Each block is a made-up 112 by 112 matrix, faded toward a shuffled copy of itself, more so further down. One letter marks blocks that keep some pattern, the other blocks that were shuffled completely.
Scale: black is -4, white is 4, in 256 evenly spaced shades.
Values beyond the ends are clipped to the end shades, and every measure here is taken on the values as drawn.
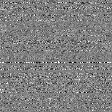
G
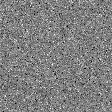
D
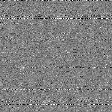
G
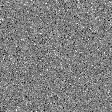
D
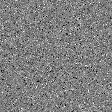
D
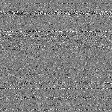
G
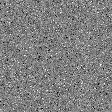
D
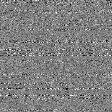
G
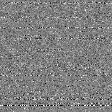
G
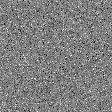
D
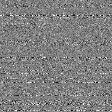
G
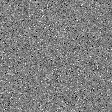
D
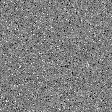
D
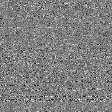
G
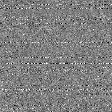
G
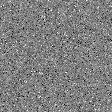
D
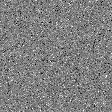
D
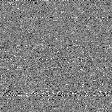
G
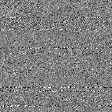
G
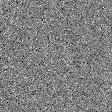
D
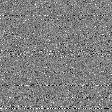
G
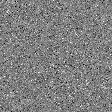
D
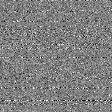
G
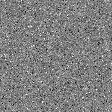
D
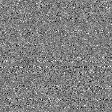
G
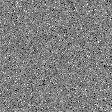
D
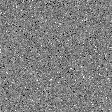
D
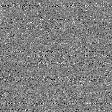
G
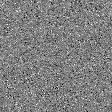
D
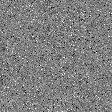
D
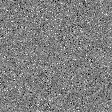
D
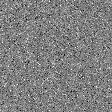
D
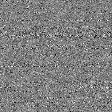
G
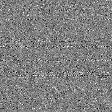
G
